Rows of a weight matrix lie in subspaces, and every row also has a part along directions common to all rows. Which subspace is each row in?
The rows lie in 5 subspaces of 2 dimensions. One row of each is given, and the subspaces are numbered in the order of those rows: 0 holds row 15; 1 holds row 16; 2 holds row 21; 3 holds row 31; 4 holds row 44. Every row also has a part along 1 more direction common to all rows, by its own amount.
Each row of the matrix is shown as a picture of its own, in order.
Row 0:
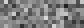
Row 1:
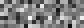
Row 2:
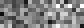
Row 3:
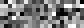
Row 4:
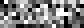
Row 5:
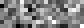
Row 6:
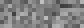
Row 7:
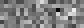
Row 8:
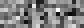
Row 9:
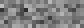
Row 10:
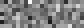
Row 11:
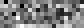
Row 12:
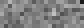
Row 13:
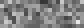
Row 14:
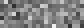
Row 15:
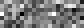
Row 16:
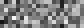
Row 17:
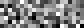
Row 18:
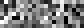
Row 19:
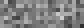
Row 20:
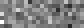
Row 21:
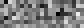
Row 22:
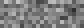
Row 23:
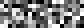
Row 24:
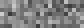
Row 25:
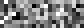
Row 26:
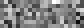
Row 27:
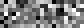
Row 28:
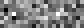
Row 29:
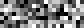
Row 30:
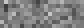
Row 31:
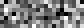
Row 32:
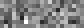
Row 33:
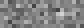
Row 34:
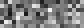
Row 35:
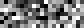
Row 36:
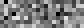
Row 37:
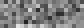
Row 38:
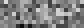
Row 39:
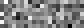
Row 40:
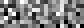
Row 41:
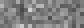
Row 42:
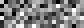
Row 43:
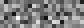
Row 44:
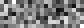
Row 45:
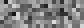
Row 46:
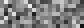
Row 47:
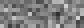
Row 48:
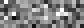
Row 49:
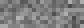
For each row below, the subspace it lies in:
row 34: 3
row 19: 2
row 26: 3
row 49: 0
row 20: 4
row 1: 4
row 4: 1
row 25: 3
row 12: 0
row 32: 1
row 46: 0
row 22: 2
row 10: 4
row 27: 2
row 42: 0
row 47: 3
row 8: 2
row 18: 1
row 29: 3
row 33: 2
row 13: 3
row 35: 3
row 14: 4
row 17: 0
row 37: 1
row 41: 1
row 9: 1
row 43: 2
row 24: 4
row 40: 0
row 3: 0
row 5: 1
